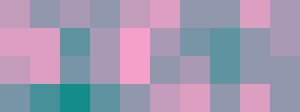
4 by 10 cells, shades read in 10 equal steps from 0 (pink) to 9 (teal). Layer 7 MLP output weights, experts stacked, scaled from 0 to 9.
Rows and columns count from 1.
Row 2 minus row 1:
-1 -3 3 -1 -2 2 1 2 3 0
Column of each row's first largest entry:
2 3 8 3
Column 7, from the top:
4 5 3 1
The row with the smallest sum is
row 1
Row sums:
28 32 32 43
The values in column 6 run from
1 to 4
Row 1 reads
2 4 3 4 2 1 4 4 1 3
